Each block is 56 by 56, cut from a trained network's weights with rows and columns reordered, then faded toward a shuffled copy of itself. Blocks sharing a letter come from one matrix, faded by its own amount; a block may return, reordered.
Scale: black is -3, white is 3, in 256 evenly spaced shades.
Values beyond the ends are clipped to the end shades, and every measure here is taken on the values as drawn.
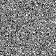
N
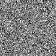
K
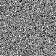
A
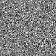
K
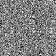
A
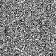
A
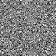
K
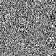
K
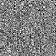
K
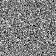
N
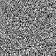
A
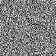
K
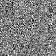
K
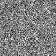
A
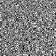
K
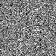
A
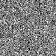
K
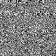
N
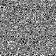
N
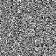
K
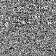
N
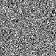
K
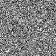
A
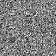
K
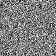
N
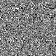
N
